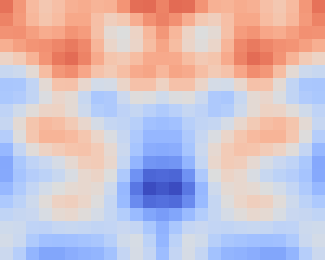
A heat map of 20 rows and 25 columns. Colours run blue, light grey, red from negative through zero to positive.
Grain: blotchy. Mirror symmetry: left to right. Ninth with the lowest average: bottom middle. Slope: up to the top. Odd rows or columns: none.
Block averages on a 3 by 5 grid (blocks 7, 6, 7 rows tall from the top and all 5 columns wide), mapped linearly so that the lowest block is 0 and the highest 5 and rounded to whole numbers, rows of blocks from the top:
55555 | 33133 | 22022
